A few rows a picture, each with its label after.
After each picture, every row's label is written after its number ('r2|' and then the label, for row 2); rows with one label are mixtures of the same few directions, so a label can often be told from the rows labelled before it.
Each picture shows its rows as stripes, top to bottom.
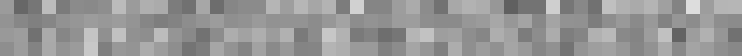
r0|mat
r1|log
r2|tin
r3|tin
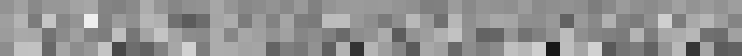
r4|tin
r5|tin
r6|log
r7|mat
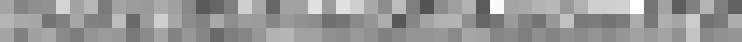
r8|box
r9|log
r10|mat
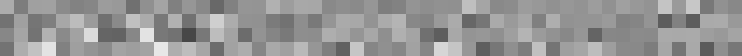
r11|mat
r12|mat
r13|tin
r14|log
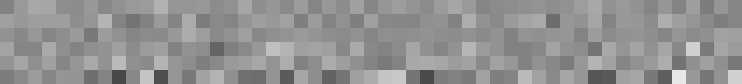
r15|log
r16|mat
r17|tin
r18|mat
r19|tin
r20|tin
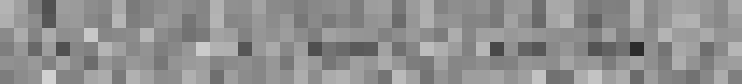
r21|log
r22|log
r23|tin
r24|box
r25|tin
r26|log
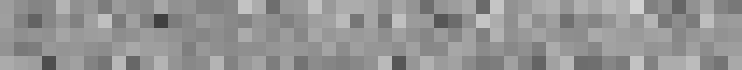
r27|box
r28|log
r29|box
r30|mat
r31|log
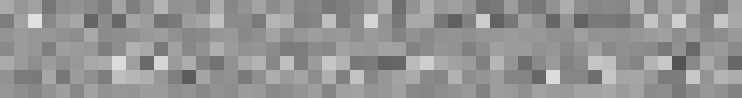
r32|log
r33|box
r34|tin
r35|mat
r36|tin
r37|mat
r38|box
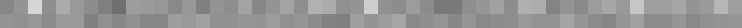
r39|box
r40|tin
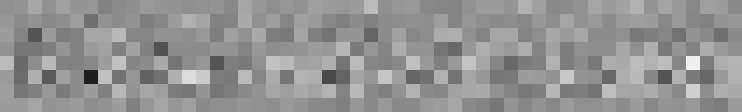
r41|box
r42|tin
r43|box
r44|log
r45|mat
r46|tin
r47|mat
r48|log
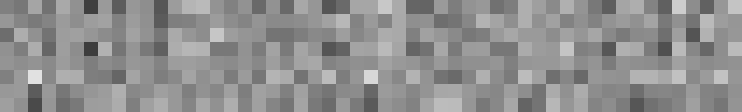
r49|tin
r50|log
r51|mat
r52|tin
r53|tin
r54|box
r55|box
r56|box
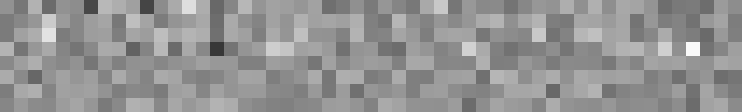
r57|tin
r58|log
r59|log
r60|mat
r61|box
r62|box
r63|mat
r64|mat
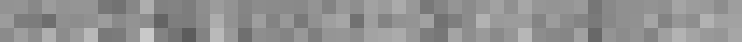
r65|tin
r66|log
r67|tin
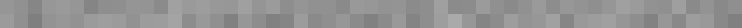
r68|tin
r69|box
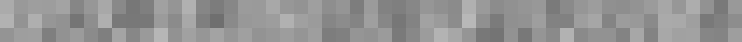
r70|mat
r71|mat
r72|log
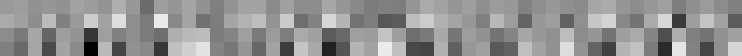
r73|tin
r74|tin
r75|tin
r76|tin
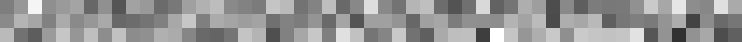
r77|box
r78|mat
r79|box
